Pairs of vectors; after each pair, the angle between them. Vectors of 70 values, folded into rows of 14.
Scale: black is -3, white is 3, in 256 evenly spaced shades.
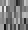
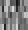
partly aligned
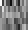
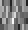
partly aligned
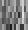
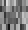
partly aligned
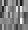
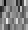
partly aligned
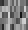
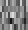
partly opposed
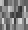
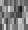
nearly parallel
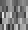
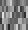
nearly parallel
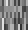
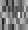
partly opposed
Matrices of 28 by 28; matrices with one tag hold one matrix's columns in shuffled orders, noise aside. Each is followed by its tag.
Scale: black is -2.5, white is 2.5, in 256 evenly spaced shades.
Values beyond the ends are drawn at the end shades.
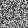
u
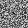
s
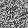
s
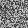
u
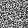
s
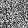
s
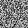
u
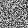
s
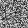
u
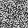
s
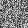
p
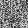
p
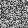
u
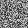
s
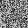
p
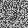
u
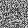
s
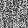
p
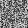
p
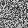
u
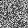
s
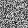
s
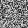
u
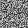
s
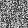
p
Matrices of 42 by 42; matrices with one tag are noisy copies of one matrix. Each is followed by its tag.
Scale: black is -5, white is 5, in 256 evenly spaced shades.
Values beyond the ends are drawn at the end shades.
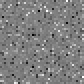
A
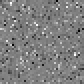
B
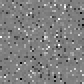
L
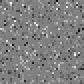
B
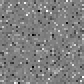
A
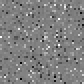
L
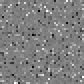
A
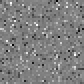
B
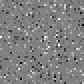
L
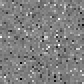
L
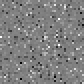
L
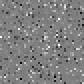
L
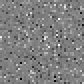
L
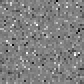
B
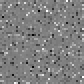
A
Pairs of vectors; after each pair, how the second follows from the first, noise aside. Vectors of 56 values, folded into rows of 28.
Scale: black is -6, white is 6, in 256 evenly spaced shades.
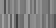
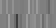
partly zeroed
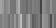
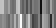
scaled up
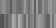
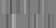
partly zeroed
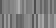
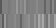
partly zeroed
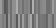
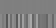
partly zeroed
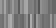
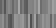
negated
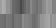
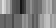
scaled up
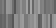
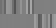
partly zeroed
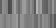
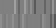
partly zeroed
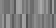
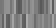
negated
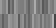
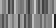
scaled up
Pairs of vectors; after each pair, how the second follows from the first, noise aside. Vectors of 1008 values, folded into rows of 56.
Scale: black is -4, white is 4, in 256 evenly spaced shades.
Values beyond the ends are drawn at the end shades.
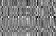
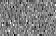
shuffled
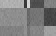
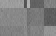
shrunk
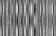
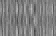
shrunk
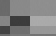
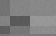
shrunk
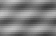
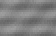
shrunk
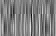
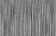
shrunk
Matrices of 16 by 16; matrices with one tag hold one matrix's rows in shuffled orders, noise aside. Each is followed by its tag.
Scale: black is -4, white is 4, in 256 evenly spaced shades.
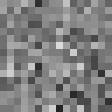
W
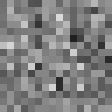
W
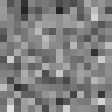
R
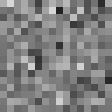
W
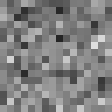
R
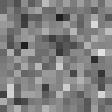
R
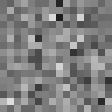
W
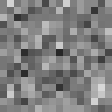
R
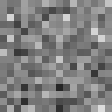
R
